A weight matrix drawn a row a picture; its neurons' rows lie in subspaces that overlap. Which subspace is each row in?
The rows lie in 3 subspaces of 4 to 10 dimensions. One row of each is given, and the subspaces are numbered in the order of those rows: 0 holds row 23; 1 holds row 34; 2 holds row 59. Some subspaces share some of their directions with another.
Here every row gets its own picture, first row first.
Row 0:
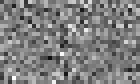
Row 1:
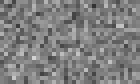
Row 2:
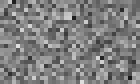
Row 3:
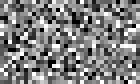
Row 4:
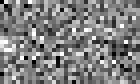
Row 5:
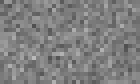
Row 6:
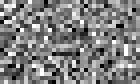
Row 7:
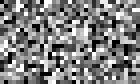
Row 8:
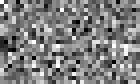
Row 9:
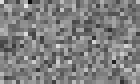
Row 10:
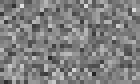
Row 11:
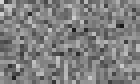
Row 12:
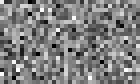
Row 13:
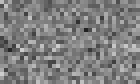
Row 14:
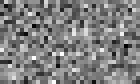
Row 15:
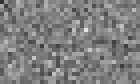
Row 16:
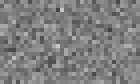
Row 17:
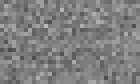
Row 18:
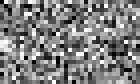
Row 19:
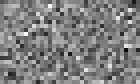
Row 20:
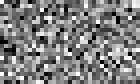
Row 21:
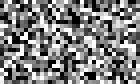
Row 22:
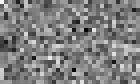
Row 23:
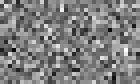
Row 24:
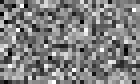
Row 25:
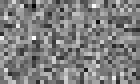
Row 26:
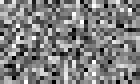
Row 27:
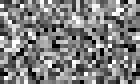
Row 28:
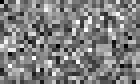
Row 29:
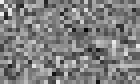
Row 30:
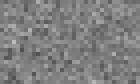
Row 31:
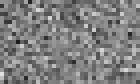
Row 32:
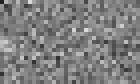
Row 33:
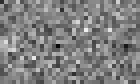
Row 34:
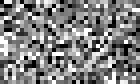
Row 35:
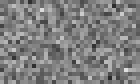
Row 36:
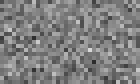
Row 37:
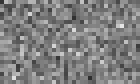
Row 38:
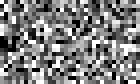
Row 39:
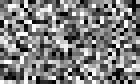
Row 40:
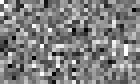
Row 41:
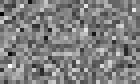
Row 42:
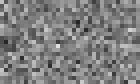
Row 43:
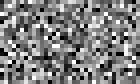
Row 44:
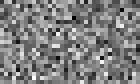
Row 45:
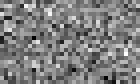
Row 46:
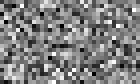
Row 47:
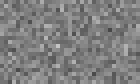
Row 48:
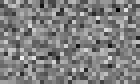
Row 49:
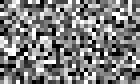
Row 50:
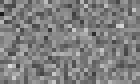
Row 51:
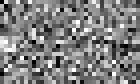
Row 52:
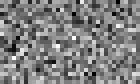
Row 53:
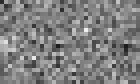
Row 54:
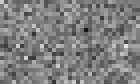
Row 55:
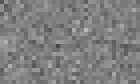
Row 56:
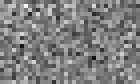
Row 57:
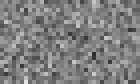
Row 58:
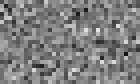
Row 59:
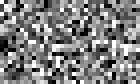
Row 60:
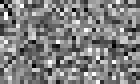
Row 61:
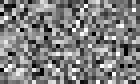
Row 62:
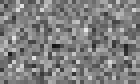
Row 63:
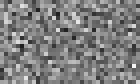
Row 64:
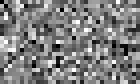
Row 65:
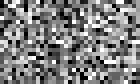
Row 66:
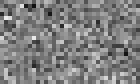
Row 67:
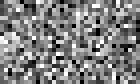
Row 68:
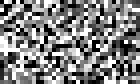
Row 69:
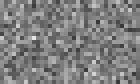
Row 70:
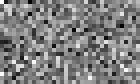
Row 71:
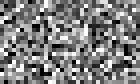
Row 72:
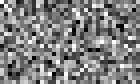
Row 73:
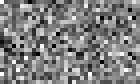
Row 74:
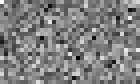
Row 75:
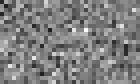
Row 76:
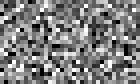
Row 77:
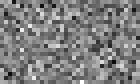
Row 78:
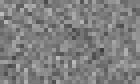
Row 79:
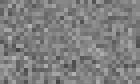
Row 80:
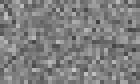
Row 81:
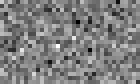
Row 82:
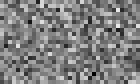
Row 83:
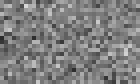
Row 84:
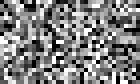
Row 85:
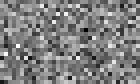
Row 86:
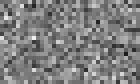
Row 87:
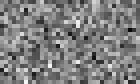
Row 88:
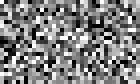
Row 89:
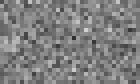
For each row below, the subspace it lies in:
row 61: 2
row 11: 2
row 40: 2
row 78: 1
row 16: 0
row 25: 1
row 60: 1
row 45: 1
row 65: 0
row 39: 0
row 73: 0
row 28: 1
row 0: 0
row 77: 0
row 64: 1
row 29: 1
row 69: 1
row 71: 2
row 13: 0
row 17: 0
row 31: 0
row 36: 1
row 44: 0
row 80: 1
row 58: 1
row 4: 2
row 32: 2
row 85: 0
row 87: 2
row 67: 1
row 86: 1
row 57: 2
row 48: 0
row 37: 2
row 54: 0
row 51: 2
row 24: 0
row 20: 0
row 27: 0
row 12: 2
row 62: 2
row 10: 0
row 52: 2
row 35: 0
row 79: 1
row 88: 2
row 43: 0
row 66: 1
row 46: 0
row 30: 0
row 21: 0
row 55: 2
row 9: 0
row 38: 2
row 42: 2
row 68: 1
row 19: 0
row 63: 0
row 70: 2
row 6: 2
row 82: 0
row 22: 0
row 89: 0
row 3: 0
